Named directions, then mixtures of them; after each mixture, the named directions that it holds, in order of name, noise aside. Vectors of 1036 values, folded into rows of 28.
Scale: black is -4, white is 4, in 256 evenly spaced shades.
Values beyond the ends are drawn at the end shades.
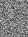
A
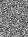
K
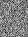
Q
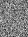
A, Q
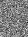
K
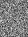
A, Q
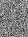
Q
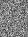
Q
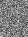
K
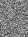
A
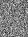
Q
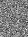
K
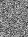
A, K
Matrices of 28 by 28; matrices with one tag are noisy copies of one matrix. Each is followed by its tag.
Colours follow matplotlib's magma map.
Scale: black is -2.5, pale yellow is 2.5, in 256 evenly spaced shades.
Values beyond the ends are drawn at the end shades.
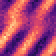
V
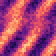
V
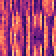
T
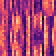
T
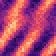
V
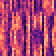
T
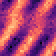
V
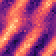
V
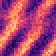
V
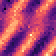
V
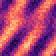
V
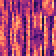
T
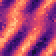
V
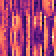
T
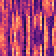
T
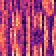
T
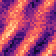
V
